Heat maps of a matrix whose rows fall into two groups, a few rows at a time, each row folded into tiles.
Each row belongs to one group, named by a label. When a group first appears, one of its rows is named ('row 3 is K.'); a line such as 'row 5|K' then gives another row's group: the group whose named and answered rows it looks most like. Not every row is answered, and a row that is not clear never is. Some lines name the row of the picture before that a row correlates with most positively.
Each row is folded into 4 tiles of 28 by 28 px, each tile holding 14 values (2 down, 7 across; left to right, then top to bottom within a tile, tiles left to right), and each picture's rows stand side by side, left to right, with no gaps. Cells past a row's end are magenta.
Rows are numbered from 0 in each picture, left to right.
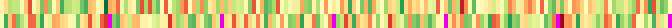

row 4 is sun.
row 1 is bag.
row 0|bag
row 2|bag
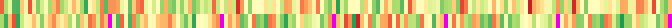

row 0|bag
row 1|bag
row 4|sun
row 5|sun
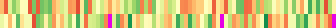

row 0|bag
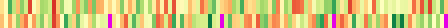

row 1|sun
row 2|bag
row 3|sun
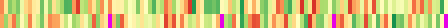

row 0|bag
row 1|bag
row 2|bag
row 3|sun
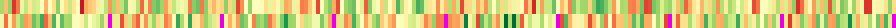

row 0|sun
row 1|bag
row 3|bag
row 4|sun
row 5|bag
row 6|sun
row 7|sun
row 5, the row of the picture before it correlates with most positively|1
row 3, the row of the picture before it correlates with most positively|0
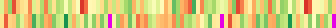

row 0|sun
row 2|sun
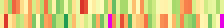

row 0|sun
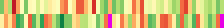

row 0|sun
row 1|bag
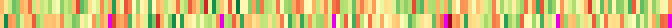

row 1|sun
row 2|bag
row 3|bag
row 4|sun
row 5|bag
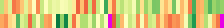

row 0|sun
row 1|bag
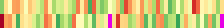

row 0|sun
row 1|sun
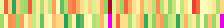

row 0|bag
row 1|sun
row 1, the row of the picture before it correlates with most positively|1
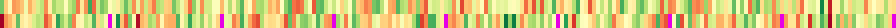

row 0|sun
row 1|bag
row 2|bag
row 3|bag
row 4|sun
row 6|bag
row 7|sun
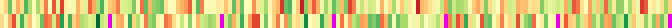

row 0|sun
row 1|bag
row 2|bag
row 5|sun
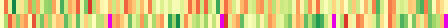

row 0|bag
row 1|sun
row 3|bag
